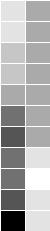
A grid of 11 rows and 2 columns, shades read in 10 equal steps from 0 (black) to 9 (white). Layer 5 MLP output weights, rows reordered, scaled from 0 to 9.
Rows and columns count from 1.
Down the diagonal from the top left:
8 6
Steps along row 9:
up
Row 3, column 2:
6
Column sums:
54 75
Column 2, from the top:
6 6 6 6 6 6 6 8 9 8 8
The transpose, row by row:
8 8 7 7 6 4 3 4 4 3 0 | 6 6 6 6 6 6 6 8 9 8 8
